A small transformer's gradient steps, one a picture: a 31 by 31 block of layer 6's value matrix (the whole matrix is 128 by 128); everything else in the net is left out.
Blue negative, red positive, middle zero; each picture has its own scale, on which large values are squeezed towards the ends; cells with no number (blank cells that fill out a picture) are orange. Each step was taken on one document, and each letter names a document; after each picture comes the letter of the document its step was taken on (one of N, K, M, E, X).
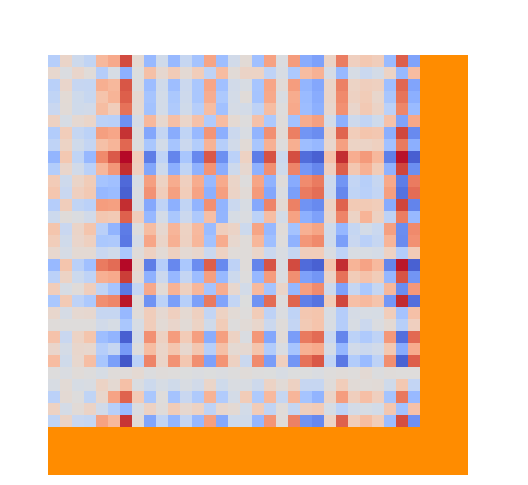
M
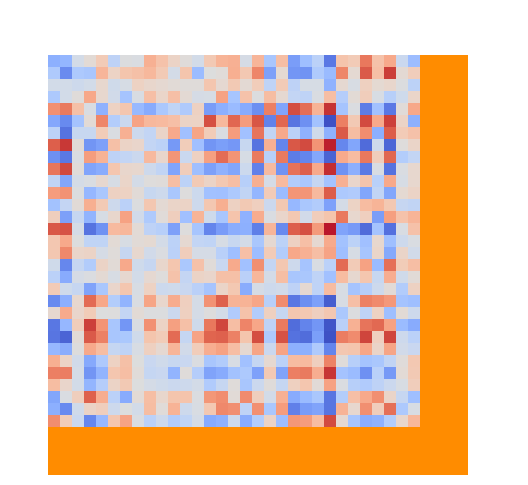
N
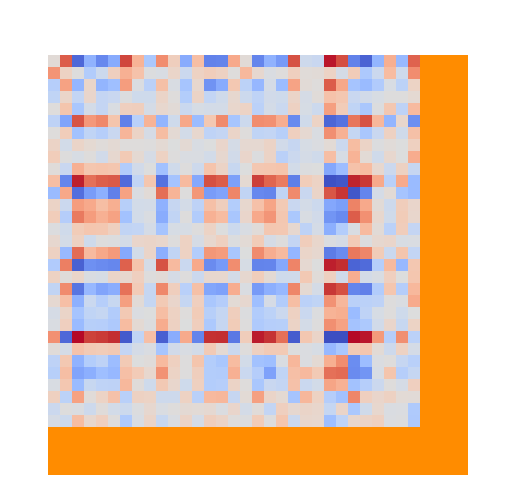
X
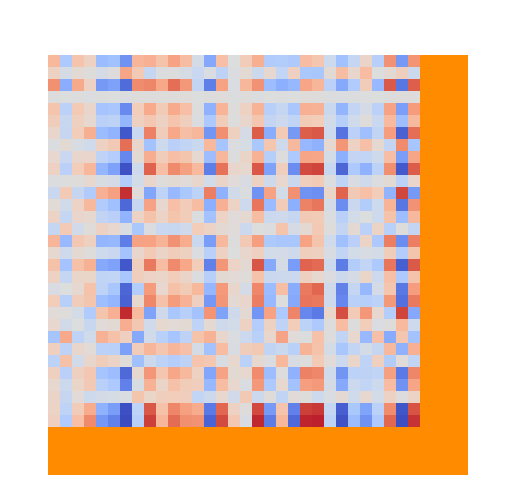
M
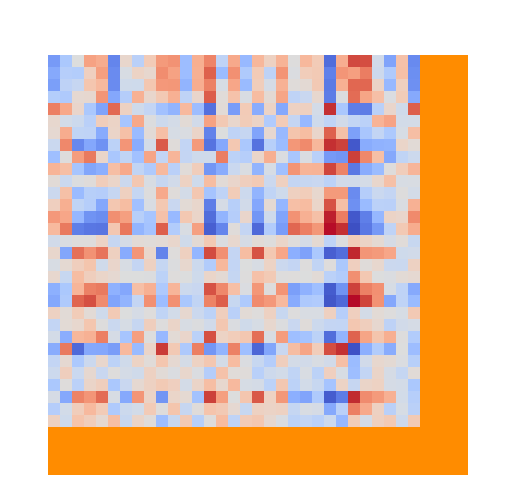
N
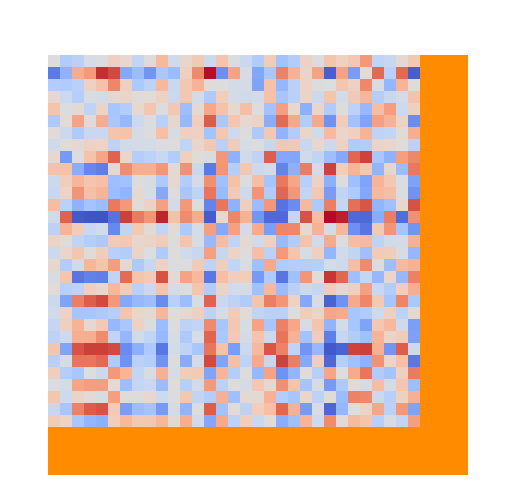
X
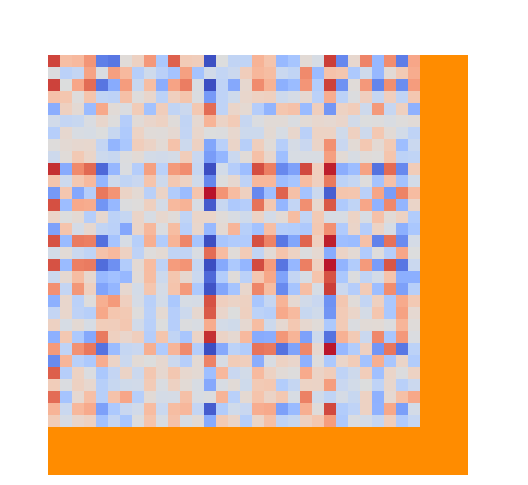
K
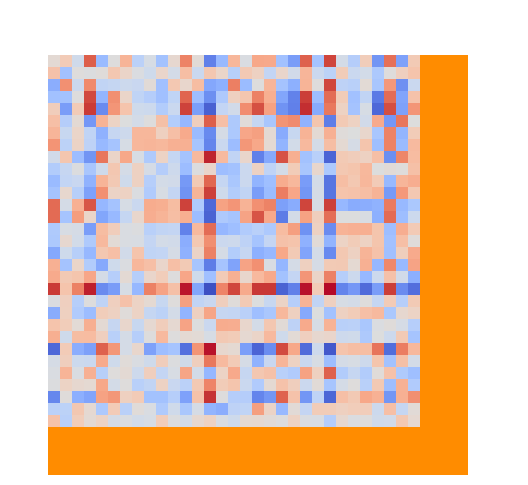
K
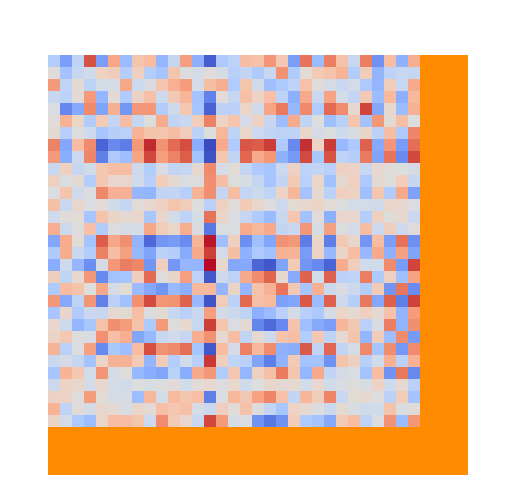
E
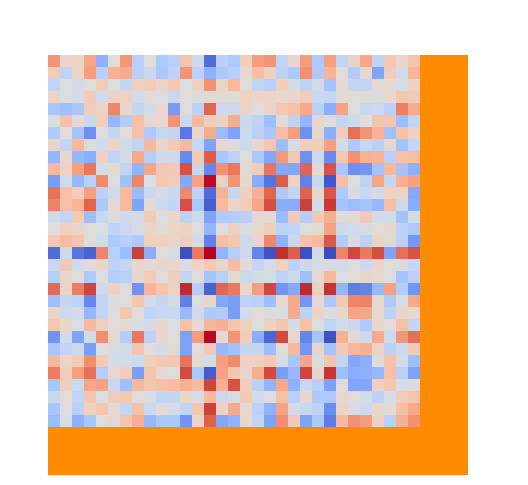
K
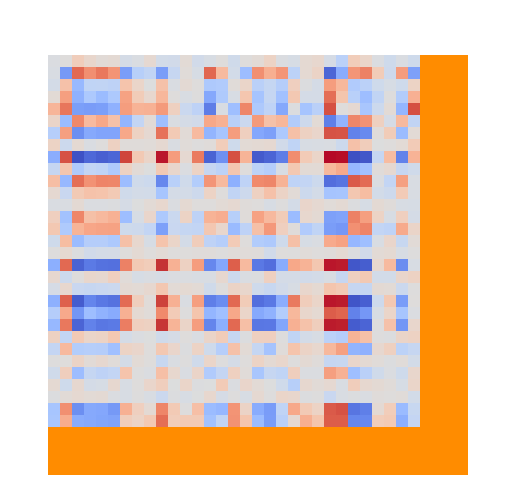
X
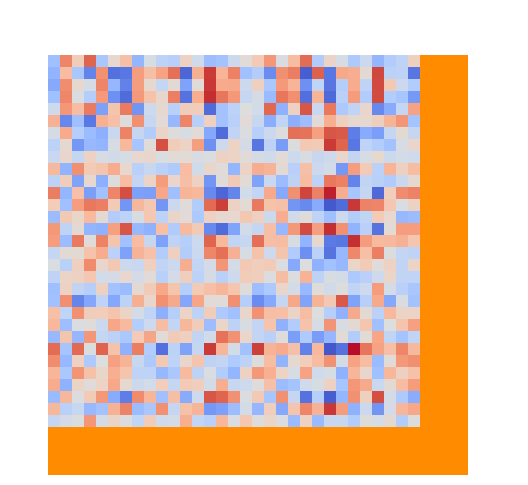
N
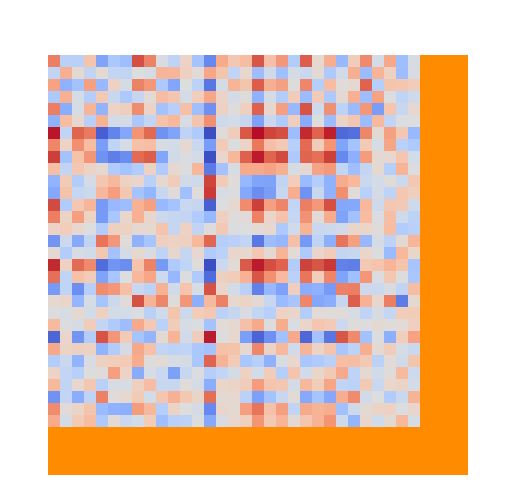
E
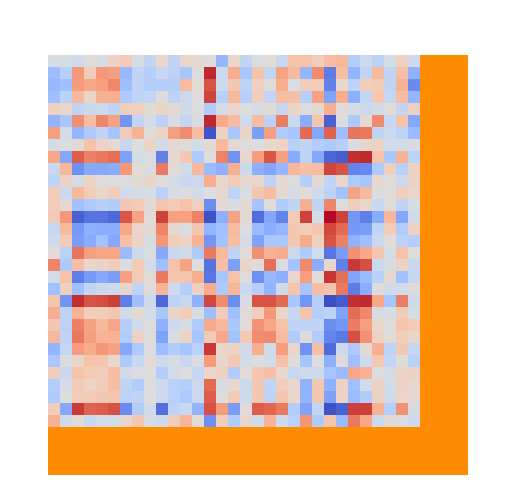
X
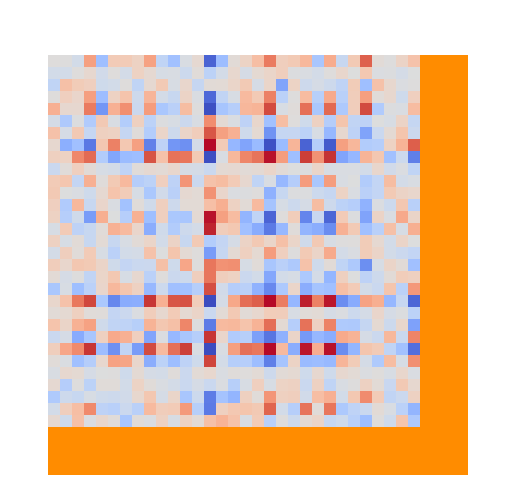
E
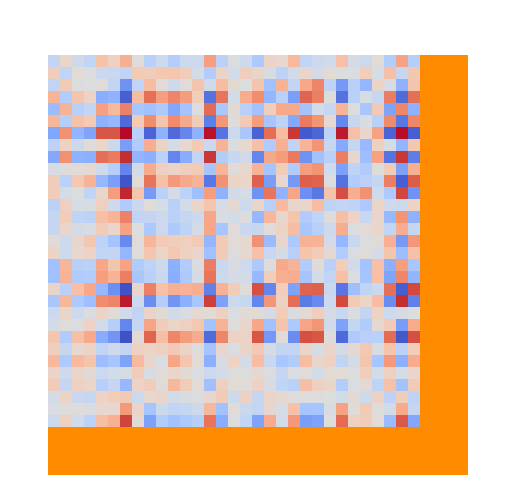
M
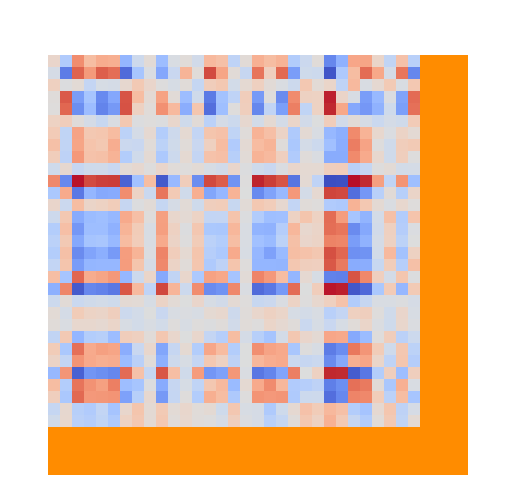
X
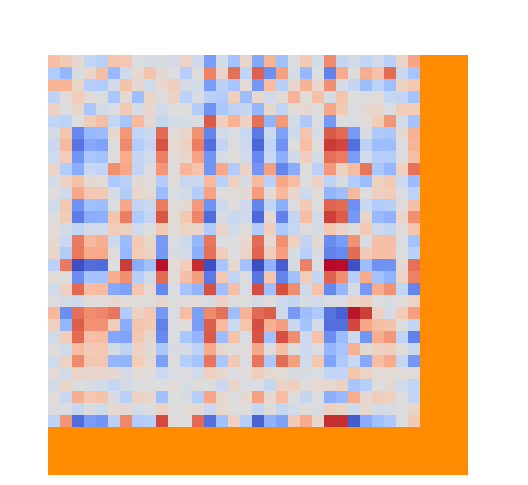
N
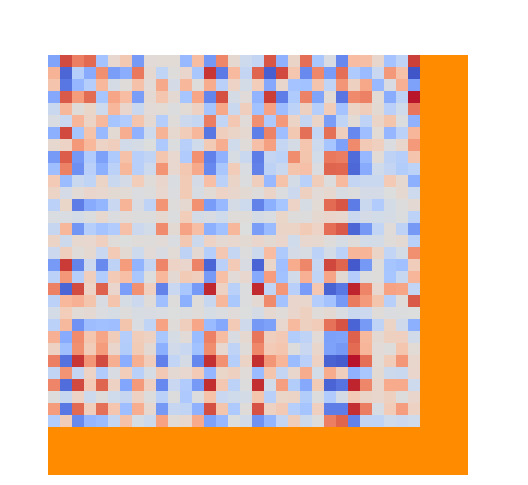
N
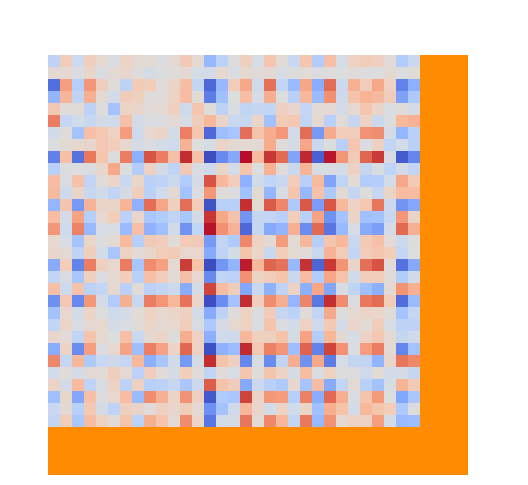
K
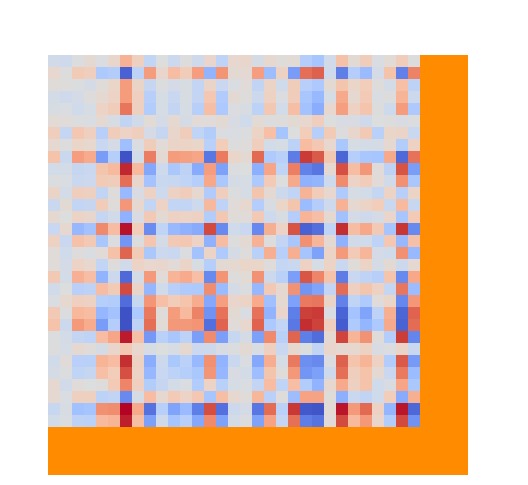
M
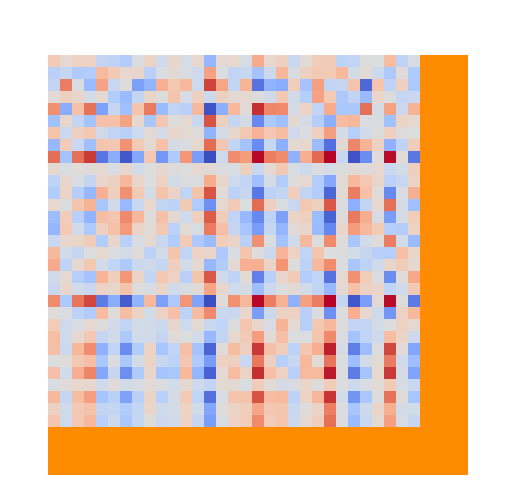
E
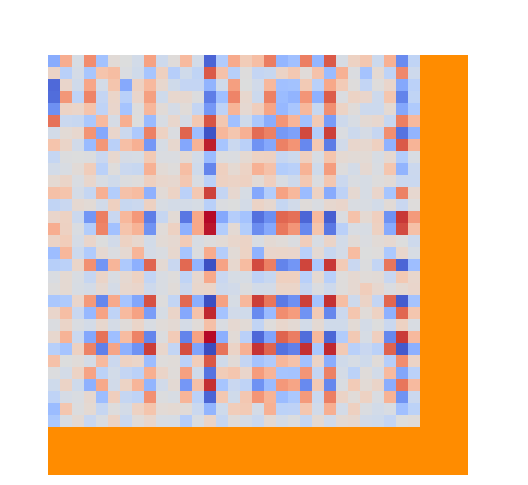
K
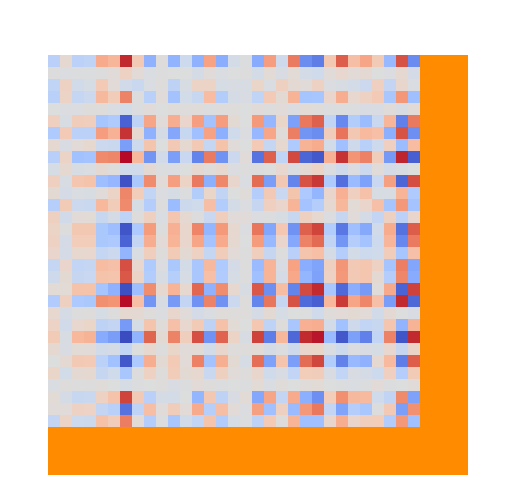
M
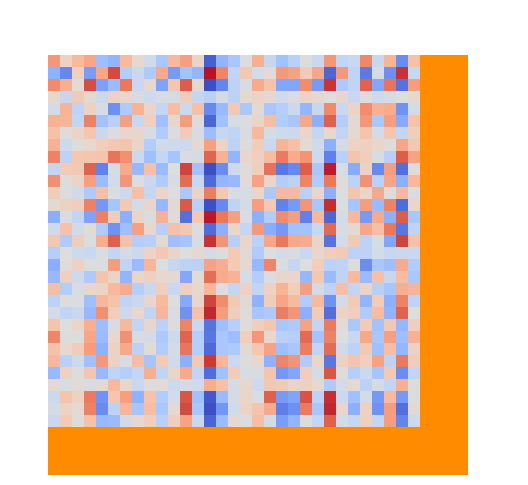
K
